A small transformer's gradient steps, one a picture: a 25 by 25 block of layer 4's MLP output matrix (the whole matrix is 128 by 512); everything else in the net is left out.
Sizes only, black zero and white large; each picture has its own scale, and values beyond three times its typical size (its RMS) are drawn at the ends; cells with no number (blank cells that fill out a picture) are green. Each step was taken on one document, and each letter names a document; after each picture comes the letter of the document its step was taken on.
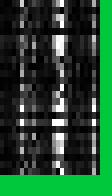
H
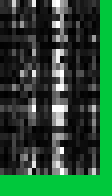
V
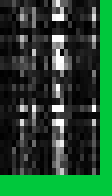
H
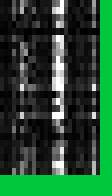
V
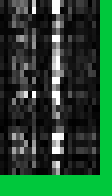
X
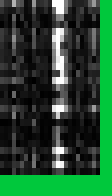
V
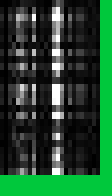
X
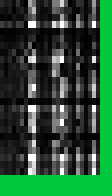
V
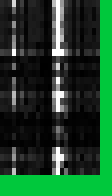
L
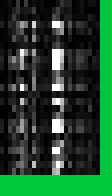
X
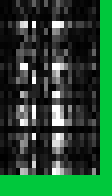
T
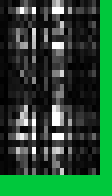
T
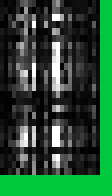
X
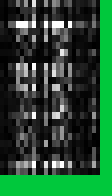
T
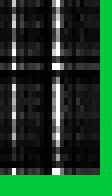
L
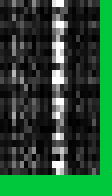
V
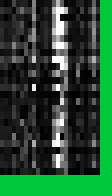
V
